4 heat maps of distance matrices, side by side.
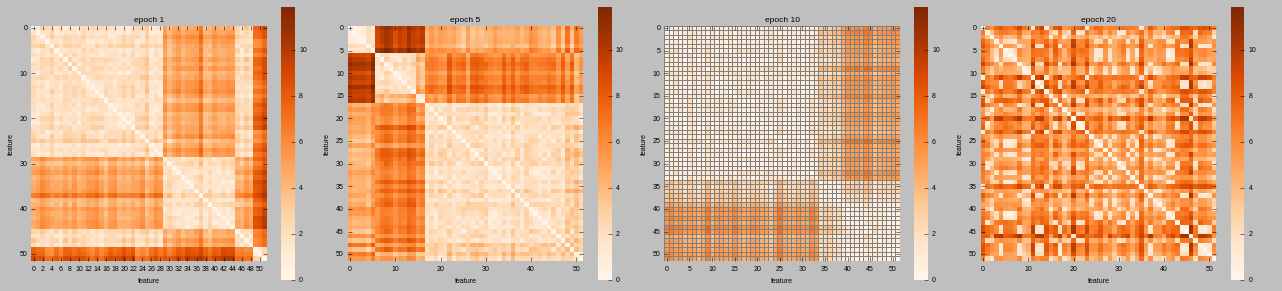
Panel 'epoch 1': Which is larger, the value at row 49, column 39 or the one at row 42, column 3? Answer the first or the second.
the first
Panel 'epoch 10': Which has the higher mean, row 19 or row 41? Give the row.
41
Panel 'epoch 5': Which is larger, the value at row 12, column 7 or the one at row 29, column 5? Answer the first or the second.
the second
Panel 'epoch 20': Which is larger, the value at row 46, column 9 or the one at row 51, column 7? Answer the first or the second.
the first
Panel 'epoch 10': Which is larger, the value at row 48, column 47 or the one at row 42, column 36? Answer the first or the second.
the second
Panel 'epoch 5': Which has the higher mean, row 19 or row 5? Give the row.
5
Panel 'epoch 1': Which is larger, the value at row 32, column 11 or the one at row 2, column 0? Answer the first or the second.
the first
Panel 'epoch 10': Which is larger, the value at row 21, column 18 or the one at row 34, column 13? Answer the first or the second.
the second
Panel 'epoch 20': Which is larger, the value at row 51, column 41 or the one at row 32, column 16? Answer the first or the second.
the second
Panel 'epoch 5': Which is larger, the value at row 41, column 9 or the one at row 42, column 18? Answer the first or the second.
the first
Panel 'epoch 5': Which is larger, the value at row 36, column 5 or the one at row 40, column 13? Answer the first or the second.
the second
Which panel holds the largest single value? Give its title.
epoch 5
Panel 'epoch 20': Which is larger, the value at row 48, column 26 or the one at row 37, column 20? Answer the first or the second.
the second
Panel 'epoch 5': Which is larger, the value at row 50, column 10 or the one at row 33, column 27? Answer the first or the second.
the first
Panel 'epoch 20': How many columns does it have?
52
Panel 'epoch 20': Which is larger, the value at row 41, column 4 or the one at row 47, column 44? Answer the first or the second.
the second
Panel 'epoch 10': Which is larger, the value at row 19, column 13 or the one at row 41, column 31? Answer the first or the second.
the second
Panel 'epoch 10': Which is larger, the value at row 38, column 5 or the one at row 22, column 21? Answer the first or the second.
the first
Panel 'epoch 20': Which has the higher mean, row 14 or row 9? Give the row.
14
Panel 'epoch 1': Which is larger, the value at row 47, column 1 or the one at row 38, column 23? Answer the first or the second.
the second
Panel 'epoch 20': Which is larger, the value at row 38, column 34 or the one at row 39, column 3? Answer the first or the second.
the second
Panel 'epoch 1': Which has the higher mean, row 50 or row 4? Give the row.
50
